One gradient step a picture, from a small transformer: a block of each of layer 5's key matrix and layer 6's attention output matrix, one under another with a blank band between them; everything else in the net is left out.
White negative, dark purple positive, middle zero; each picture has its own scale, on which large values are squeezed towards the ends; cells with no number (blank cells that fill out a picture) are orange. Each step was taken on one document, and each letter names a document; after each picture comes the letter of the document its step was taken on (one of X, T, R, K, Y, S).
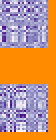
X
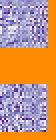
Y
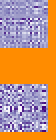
Y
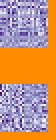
Y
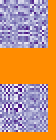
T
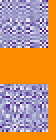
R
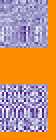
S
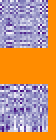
R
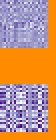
X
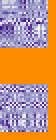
S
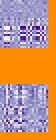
T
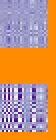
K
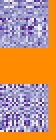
S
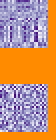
S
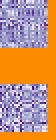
Y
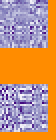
S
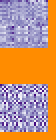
S
